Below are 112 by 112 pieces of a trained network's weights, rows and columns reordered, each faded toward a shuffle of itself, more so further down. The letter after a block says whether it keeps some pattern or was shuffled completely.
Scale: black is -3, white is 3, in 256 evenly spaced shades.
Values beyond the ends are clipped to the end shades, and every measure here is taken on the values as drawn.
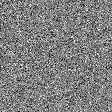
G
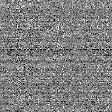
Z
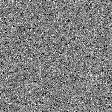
G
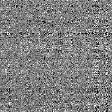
Z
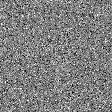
G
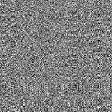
Z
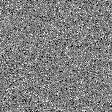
G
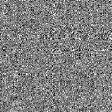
Z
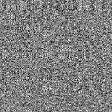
Z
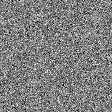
G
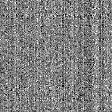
Z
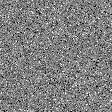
G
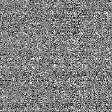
Z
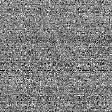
Z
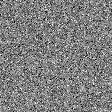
G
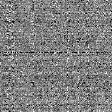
Z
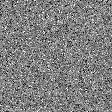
G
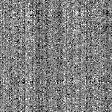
Z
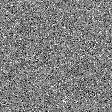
G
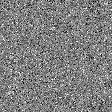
G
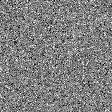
G
